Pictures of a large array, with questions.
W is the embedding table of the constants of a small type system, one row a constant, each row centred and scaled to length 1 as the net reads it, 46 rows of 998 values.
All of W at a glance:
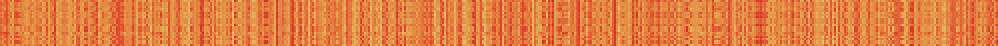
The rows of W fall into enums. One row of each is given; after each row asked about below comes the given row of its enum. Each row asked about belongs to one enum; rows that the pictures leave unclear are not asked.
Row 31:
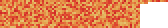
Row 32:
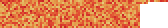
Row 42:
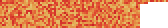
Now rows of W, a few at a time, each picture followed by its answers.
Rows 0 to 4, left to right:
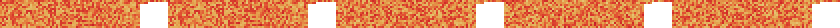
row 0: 42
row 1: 42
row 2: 31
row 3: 32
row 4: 31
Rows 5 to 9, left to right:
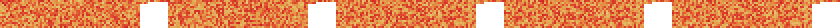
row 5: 32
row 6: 42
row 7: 31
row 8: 31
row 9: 31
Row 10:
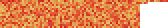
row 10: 32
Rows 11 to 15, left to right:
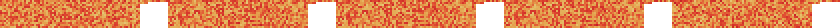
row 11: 31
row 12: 42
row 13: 42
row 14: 42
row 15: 32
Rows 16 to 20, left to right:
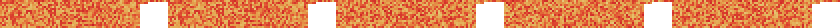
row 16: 42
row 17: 42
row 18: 31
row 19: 32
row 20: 31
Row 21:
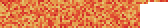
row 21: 32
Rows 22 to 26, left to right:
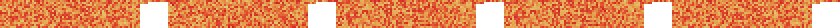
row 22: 31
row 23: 32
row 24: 42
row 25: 42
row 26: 31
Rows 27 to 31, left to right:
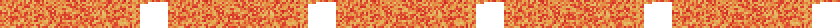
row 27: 31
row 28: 31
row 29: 31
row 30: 31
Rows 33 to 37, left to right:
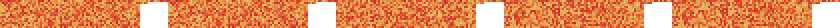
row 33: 32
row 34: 32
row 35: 31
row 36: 42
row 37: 42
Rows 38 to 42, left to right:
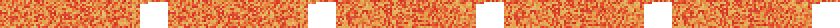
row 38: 31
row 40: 42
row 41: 42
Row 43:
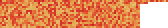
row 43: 42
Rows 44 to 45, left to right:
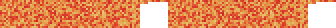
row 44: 31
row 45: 31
